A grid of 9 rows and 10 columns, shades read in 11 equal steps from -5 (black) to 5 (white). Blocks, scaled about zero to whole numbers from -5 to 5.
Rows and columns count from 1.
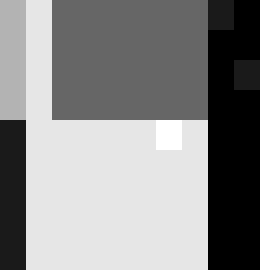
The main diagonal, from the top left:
2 4 -1 -1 4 4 4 4 -5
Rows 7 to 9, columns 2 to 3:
4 4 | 4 4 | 4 4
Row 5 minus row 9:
0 0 0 0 0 0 1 0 0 0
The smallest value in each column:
-4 4 -1 -1 -1 -1 -1 -1 -5 -5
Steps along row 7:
up same same same same same same down same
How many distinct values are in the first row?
5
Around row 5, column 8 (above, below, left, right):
-1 4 5 -5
